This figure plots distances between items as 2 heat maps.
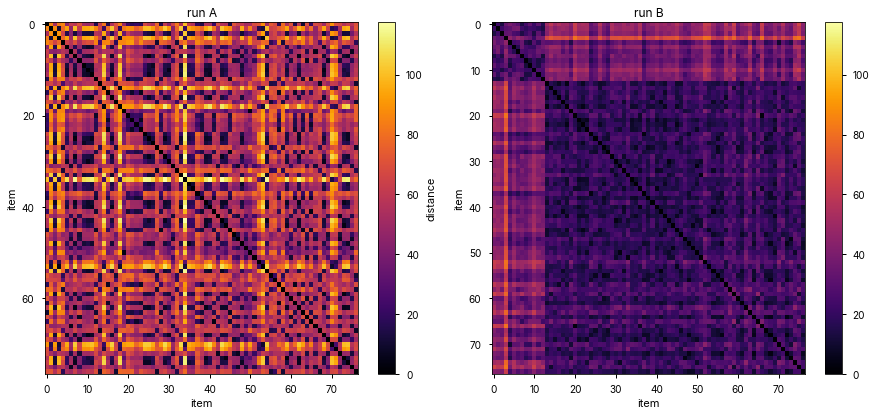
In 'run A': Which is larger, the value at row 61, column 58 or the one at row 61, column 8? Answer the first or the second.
the first
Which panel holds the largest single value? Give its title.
run A
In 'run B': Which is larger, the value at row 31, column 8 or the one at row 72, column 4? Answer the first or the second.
the first
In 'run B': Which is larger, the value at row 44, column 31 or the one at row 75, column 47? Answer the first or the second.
the second
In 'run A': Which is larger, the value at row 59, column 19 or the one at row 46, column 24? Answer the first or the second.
the second
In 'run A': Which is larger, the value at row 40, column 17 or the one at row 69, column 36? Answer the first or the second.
the first
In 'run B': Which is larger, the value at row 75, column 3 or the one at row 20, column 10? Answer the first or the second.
the first
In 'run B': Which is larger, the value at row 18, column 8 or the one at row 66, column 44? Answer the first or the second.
the first
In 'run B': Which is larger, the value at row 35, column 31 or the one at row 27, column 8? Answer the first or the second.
the second
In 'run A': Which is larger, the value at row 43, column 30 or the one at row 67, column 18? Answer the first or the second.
the second
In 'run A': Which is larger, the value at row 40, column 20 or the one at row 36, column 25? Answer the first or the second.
the first
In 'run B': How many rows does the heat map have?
77
